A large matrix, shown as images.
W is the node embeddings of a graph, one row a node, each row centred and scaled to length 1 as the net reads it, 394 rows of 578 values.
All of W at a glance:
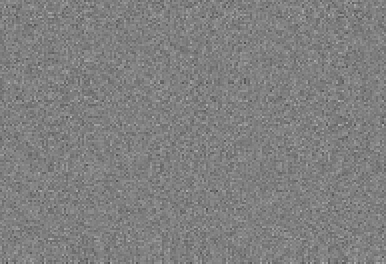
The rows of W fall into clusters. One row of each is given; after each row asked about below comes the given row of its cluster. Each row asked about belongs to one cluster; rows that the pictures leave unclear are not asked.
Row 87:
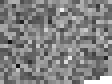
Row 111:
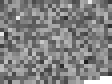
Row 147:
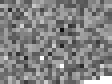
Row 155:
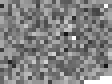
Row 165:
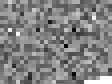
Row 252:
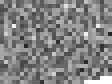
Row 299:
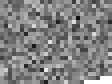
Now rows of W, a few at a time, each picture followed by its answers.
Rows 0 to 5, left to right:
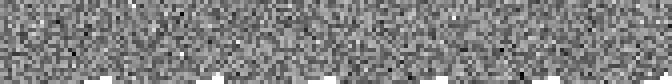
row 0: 299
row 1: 299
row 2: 111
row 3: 165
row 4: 165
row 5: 87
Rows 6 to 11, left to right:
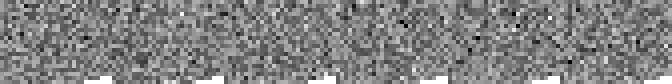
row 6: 299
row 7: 87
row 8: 155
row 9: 155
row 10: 155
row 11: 155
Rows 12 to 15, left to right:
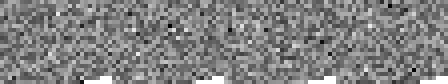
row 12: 87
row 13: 147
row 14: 299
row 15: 165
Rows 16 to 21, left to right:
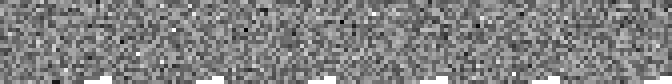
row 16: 87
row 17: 147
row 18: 147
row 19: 111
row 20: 147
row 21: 111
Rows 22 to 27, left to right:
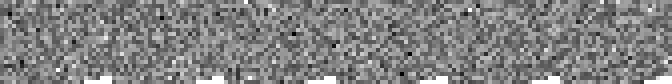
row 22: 252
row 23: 252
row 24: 147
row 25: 147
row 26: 147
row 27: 87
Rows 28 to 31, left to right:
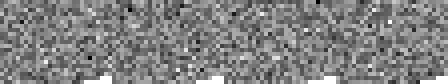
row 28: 87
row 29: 155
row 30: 111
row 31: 87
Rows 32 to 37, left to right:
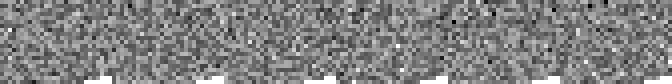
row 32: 165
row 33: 155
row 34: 299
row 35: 87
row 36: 111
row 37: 165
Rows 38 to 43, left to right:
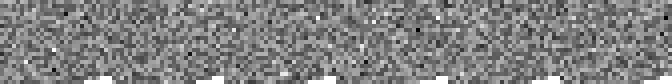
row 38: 165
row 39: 87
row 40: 165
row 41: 111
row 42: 165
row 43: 87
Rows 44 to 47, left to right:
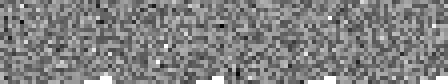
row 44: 299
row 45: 87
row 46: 147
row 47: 252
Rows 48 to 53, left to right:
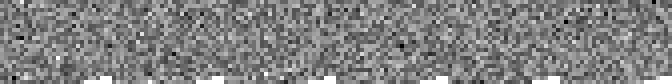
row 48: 147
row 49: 155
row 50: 252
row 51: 147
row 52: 165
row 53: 111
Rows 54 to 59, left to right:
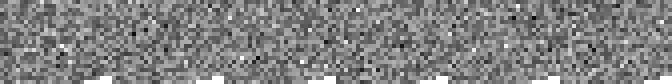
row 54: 87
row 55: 299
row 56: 111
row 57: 147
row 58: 111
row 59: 252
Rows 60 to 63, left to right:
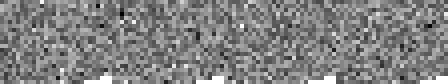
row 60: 87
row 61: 252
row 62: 299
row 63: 147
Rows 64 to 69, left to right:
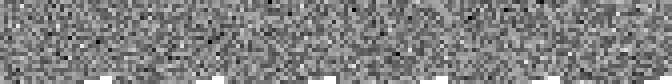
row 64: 299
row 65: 299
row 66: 165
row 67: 155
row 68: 111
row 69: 87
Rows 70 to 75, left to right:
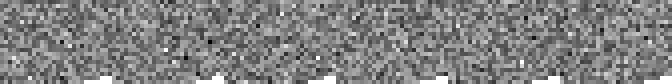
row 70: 111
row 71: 299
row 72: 87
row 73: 111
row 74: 299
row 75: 87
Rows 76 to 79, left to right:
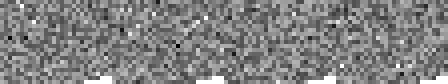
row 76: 299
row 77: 165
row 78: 87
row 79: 252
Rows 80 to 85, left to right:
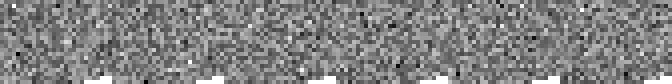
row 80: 252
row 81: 252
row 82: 165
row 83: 147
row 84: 299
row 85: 147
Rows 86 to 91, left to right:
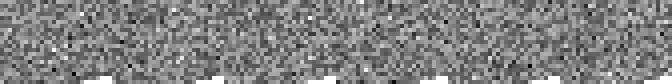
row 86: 165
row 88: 252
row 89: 165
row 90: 147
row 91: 87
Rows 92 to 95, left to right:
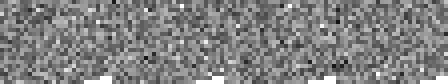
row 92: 87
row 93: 111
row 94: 252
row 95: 252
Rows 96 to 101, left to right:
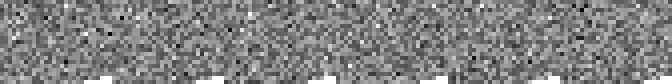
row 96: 252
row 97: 165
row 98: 165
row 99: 155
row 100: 147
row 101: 147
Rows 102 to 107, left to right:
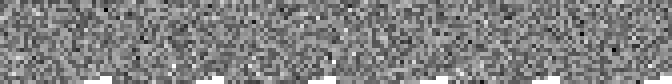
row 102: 111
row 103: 147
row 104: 165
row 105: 252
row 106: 165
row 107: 299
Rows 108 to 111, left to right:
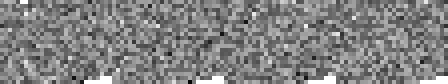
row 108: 165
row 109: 299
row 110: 87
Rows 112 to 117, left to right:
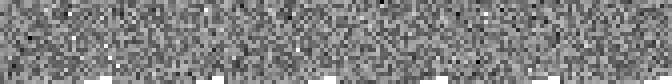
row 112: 155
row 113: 252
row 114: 155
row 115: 165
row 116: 111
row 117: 155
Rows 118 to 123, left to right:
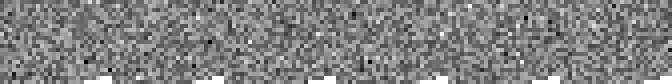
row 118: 111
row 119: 147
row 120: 299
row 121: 147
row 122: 299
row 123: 299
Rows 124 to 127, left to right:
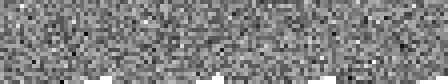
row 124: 299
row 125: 299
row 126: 111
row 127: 147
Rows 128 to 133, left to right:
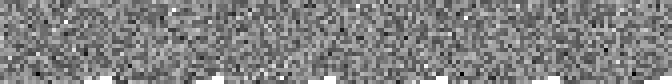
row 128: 155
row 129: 87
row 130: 252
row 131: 299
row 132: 111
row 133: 87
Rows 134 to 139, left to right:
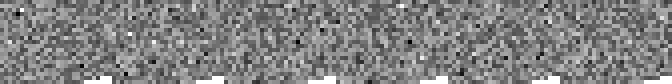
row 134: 147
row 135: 111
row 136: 252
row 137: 252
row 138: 147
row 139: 111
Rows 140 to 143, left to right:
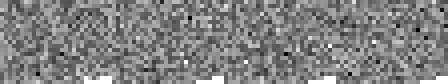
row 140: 155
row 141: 299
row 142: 155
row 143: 111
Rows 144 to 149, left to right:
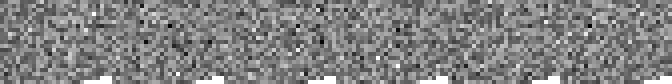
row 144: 87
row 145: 147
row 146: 147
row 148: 87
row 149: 147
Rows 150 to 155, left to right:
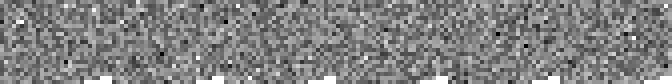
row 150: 252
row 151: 252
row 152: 252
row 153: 165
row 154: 299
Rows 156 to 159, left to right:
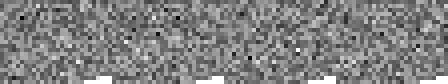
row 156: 111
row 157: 111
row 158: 147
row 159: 111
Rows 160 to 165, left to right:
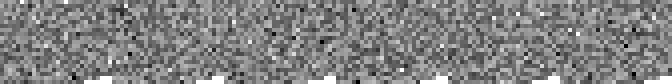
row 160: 165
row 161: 252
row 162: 299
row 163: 155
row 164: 87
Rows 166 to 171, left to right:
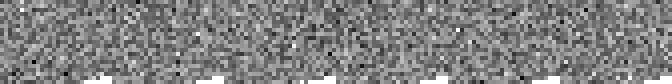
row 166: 147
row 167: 252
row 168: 299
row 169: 252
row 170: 165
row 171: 252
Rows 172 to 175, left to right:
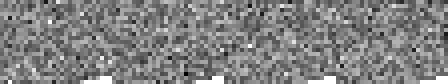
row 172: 165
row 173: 87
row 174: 111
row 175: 111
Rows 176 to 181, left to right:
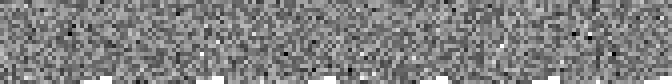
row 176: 147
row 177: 165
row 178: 155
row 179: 147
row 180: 87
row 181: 155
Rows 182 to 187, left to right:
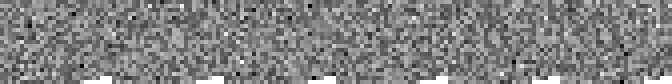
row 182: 147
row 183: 111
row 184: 111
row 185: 87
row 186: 252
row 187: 252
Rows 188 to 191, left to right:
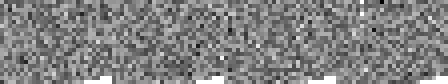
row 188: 252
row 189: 155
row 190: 299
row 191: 165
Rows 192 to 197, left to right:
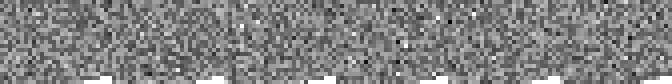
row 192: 111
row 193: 155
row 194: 299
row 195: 111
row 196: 252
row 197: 165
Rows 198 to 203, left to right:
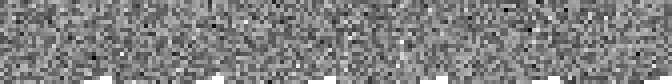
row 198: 87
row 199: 87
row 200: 299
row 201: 252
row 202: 111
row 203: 87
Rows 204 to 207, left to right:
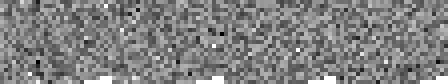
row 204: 155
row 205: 252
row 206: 147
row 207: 147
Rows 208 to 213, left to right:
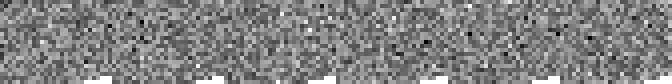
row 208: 111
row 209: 147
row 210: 87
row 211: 155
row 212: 299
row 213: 155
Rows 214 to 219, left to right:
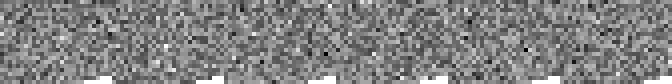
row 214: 111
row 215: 87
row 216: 155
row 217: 155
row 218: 111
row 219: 165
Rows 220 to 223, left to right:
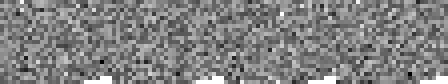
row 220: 147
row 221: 147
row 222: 87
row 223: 165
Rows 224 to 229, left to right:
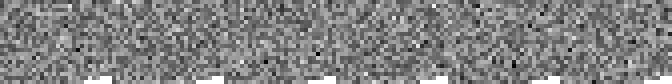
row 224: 111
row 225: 155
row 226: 111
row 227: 155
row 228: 147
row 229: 252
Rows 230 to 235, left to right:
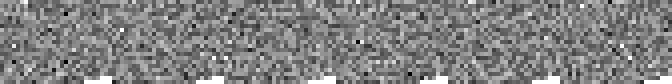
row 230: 165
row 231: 165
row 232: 111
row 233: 165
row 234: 165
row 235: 299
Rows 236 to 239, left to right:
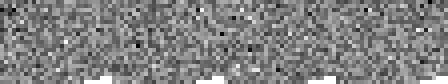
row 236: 252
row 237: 252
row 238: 165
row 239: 111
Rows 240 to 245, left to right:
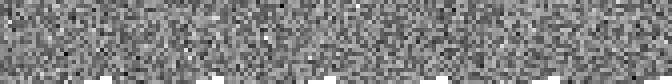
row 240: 252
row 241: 147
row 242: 252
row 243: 299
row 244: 87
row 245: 165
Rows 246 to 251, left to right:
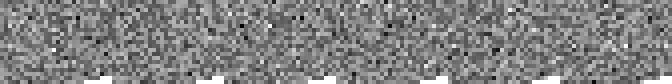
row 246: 299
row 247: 252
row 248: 299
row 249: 299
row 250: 87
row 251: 165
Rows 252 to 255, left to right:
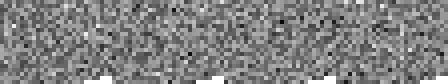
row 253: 87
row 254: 299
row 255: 165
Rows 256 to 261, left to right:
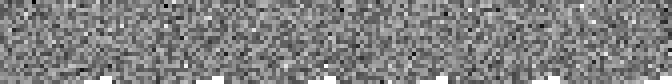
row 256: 252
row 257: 299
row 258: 147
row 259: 87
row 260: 147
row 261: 299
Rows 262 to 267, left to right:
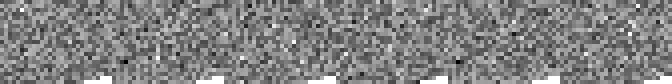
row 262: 147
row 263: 155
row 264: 111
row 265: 87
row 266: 155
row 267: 147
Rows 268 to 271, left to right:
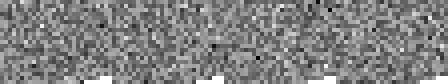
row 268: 155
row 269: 252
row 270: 111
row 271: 165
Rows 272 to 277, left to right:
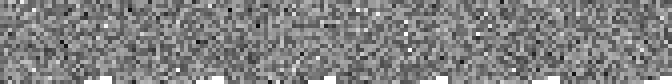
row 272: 165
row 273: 155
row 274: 87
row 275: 147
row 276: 155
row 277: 111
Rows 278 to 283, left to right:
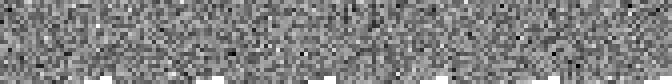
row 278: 252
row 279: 165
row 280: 87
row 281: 155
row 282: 299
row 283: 155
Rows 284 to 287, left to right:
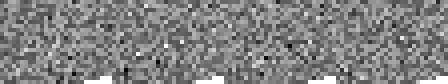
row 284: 87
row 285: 147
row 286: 147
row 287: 147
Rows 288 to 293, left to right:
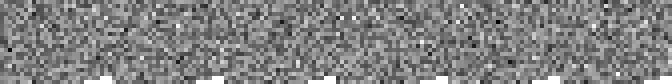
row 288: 252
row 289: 165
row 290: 299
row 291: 111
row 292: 252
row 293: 165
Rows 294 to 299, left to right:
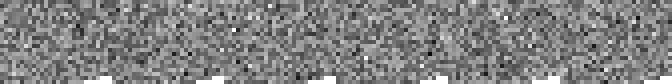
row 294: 111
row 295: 87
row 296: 165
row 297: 147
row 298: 155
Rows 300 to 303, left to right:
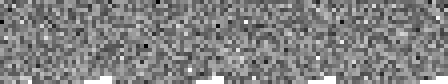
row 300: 252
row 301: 165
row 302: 111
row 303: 111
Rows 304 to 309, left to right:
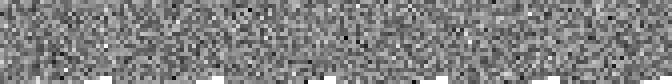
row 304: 155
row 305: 155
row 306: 252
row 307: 299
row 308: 165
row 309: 147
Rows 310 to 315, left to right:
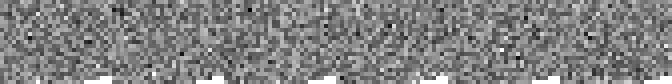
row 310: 155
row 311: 252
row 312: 87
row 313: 299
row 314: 299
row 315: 155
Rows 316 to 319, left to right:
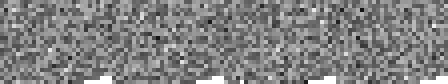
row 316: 87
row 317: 87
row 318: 87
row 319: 252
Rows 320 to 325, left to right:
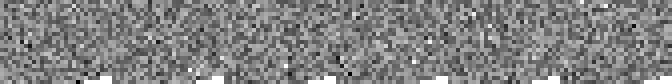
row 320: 299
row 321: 155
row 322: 147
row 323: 111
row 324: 252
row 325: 147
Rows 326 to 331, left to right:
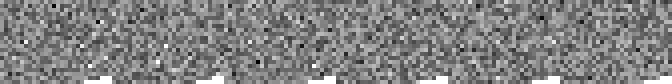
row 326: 299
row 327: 87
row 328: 299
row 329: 147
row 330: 165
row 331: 111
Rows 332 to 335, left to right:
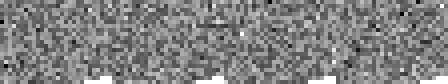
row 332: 252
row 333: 87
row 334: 165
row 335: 155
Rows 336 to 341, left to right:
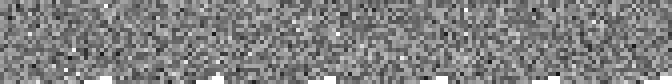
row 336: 155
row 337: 87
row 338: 147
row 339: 111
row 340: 111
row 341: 299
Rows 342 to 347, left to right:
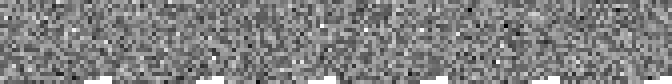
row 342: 165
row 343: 165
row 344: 252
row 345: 87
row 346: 147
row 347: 111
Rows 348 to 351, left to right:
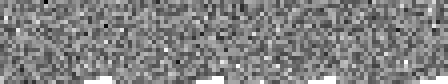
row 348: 165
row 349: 165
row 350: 155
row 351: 252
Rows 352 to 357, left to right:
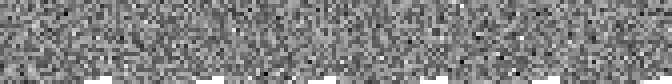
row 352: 165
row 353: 299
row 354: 252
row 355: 252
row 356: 155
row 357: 147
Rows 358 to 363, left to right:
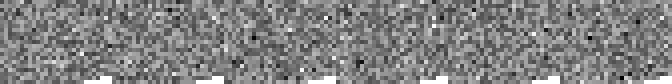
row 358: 147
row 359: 111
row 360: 155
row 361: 252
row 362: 252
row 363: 155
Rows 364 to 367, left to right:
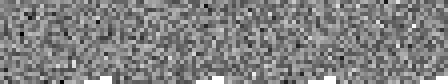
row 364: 299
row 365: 147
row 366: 252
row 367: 299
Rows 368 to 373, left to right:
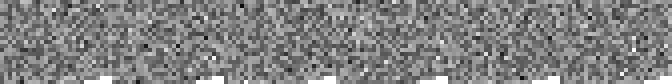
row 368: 155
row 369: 165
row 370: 155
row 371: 165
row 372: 155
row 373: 155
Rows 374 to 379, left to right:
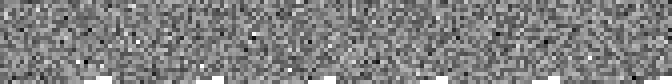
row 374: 111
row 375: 299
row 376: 155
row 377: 111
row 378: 299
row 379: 165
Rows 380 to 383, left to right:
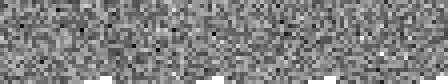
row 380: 111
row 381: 87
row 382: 299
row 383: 299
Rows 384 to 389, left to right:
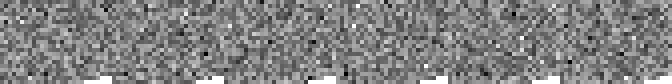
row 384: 111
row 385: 147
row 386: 155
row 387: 299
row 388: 155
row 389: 155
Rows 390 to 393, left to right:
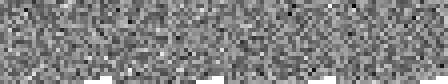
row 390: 252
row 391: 87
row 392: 155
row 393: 155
